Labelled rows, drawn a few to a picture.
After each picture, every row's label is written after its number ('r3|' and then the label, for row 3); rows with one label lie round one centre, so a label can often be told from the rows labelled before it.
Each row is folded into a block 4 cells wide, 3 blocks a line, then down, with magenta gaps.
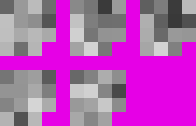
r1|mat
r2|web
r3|web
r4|mat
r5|mat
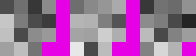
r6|web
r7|mat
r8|web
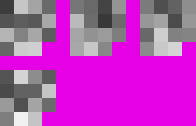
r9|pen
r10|web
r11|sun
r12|pen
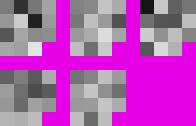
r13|sun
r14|mat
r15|pen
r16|web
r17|mat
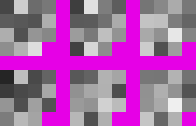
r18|pen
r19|pen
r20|mat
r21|pen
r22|mat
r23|mat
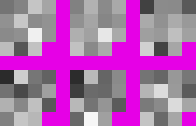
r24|mat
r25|mat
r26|mat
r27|pen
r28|pen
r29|mat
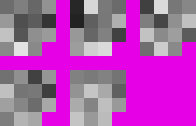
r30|web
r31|pen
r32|pen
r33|web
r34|mat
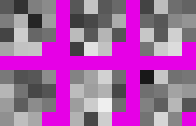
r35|sun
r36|pen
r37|pen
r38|web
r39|mat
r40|pen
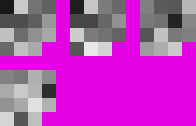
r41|pen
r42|pen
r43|sun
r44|mat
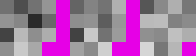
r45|sun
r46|sun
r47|mat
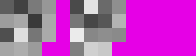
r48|sun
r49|pen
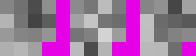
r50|web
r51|mat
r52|web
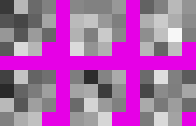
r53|pen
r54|mat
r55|mat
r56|pen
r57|sun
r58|pen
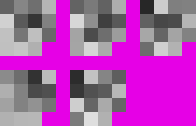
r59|web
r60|web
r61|pen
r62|web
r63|pen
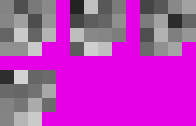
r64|sun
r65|pen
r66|sun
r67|pen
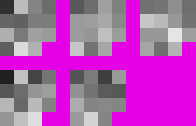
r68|pen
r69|mat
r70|mat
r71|pen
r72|web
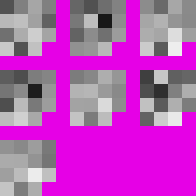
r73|mat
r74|sun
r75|mat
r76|sun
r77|mat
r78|pen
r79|mat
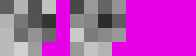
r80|web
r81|web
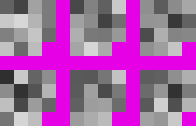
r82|mat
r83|web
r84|sun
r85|pen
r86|sun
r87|sun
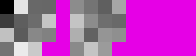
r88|pen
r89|web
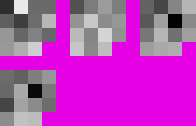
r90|pen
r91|mat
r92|sun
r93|sun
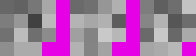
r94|sun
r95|mat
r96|sun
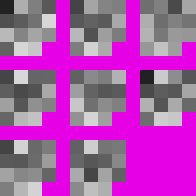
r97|pen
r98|pen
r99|web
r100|pen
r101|web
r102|pen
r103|pen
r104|pen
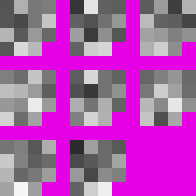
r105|pen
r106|pen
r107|web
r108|mat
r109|pen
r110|mat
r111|web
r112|pen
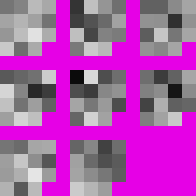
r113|mat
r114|pen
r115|sun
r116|web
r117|pen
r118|sun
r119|mat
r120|web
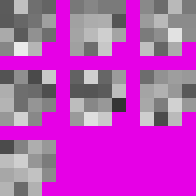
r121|pen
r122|mat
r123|mat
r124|web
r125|pen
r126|mat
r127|mat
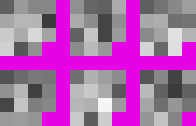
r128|mat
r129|sun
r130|mat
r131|sun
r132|mat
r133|web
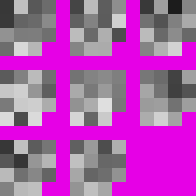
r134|pen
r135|pen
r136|pen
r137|mat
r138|mat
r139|web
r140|pen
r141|web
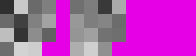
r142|pen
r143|web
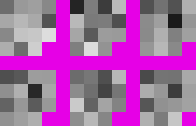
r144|mat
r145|web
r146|sun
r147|sun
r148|web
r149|sun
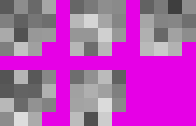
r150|web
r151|mat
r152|web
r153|pen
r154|mat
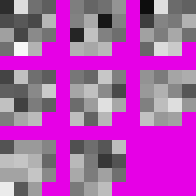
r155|pen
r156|sun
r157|pen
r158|pen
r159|mat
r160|mat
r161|mat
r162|web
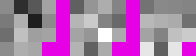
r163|sun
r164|mat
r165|mat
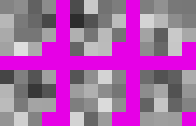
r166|web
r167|pen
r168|mat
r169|web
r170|mat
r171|sun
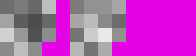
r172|web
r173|mat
